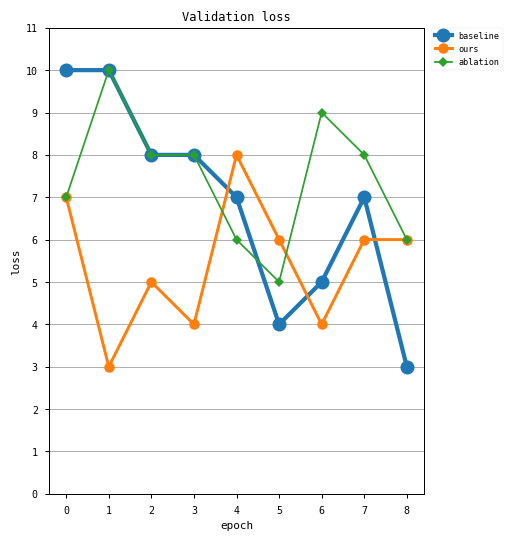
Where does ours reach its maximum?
4
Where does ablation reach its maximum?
1
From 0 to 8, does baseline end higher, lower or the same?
lower
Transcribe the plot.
Title: Validation loss
x-axis: epoch, ticks 0 1 2 3 4 5 6 7 8
y-axis: loss, ticks 0 1 2 3 4 5 6 7 8 9 10 11
Legend: baseline, ours, ablation
Values:
baseline: 10 10 8 8 7 4 5 7 3
ours: 7 3 5 4 8 6 4 6 6
ablation: 7 10 8 8 6 5 9 8 6
